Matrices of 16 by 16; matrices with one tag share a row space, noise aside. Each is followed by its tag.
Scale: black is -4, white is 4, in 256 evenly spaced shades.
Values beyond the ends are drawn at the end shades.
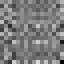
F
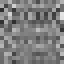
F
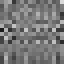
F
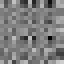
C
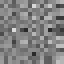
C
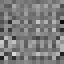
F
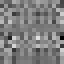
F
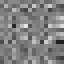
C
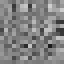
C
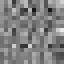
C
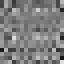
F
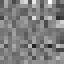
C
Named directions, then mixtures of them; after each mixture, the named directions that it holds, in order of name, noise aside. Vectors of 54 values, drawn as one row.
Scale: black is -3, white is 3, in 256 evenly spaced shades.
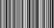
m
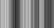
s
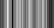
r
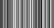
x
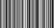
m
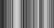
r, s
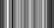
r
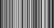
m, r, x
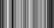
r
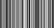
m, x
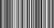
m, x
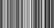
s, x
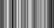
r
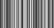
m, x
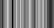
r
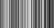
r, s, x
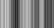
s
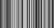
m, x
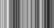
s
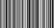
m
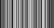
r, x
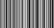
m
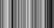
r, s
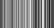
r, s, x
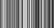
m, s, x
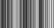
m, s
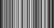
m, r, x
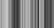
s
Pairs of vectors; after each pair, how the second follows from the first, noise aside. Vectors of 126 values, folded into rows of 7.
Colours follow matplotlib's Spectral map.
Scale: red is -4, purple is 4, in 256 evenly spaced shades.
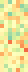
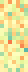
sign-scrambled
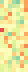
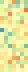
sign-scrambled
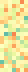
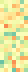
sign-scrambled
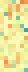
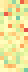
sign-scrambled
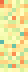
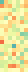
sign-scrambled
